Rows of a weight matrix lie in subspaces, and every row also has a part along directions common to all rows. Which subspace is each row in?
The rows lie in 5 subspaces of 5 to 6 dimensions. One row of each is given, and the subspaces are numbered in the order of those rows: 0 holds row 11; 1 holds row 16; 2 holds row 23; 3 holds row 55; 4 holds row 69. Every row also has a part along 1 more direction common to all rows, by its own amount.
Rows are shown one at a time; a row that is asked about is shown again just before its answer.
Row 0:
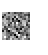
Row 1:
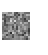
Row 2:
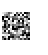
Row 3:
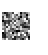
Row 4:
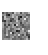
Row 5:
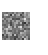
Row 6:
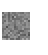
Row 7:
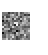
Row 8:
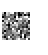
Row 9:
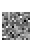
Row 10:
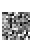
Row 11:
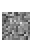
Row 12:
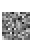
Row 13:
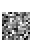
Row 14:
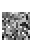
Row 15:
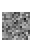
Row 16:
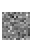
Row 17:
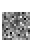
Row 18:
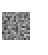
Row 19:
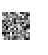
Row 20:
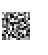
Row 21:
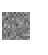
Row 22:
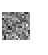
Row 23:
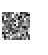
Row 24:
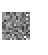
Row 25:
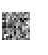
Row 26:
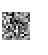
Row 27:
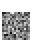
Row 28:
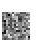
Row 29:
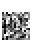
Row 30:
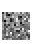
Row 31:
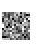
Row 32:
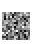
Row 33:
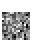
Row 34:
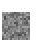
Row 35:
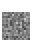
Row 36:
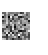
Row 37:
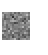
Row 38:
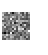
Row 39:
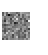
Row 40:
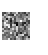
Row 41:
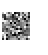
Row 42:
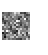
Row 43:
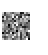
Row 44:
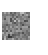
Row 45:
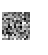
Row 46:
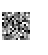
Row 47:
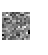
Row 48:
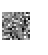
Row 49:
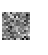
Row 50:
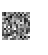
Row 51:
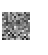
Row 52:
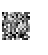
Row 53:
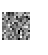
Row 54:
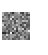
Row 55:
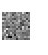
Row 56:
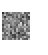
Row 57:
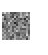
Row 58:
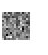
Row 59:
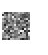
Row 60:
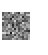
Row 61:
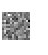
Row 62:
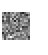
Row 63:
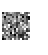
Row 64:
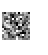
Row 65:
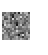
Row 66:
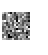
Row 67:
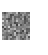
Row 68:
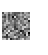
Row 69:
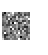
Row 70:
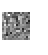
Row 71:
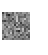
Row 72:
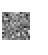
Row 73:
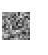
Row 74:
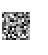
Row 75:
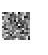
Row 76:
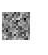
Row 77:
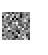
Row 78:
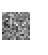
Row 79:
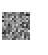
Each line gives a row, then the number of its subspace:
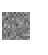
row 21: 0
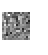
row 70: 3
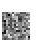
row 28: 3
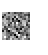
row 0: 2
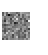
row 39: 3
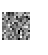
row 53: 4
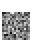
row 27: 4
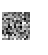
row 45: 2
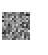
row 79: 4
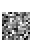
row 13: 0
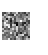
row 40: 0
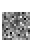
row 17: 3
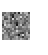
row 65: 0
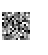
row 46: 4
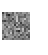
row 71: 3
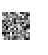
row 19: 4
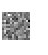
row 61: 3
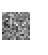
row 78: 0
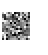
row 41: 2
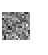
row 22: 2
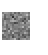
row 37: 1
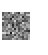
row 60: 4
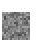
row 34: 4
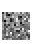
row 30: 3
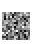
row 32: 1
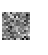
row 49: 1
